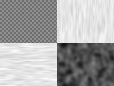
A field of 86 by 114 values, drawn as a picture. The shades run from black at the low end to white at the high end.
It is made of 2 by 2 panels. Panel 1,1: middling, checkered. Panel 1,2: very high, streaked downward, faint in contrast. Panel 2,1: very high, streaked across, faint in contrast. Panel 2,2: low, blotchy.
